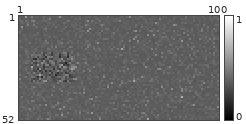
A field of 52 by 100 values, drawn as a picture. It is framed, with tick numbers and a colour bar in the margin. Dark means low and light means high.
Mirror symmetry: none. Roughest part: middle left. Slope: none. Stripes: none. Histogram: skewed, a long tail of high values. Odd patch: rougher, in the middle left.
